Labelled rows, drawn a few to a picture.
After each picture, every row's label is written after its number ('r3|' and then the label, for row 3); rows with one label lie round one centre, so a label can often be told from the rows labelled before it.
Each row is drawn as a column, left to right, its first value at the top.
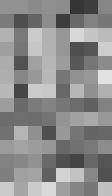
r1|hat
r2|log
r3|hat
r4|hat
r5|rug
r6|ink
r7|ink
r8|hat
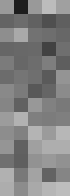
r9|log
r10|ink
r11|log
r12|log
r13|log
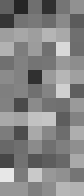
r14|rug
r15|ink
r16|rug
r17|ink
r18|hat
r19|log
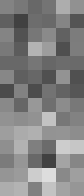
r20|log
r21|log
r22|rug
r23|rug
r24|log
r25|log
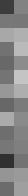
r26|ink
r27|hat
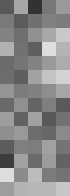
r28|rug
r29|log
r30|ink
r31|hat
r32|hat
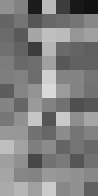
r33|log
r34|log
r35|ink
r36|hat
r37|ink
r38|ink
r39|ink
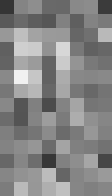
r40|ink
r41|hat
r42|hat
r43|rug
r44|hat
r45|log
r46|log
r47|ink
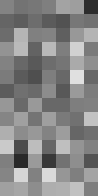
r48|log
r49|rug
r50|log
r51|rug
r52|log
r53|hat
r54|ink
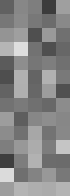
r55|rug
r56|hat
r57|log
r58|ink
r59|log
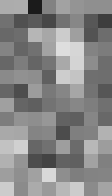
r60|log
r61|log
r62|ink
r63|rug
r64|hat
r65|hat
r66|log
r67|log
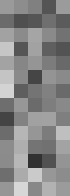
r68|hat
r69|log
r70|rug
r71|ink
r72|log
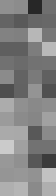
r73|log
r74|log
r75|ink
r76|rug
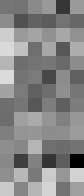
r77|hat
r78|rug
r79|log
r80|rug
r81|ink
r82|rug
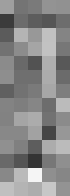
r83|log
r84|rug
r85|rug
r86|hat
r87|log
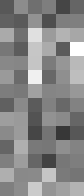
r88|ink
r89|log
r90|hat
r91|rug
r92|ink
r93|hat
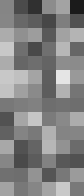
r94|hat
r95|ink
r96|ink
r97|log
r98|hat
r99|ink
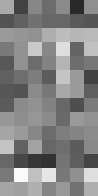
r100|log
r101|rug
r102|rug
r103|rug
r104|hat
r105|ink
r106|rug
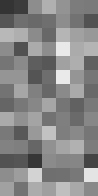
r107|ink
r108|ink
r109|rug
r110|log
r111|hat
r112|hat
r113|rug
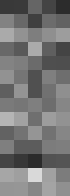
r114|ink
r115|ink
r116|rug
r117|ink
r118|ink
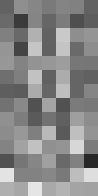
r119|rug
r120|log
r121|hat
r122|log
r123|hat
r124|log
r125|rug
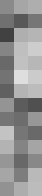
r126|log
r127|hat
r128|hat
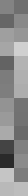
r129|rug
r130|hat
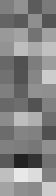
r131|rug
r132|rug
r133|rug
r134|hat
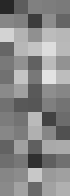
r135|ink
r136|hat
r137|rug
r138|hat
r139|hat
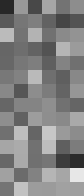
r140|ink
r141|log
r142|ink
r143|log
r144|rug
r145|rug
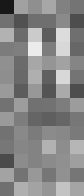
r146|ink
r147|log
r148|hat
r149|log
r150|hat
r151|log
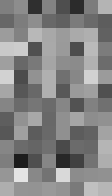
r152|hat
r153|rug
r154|ink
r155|hat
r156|rug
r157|ink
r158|hat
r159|log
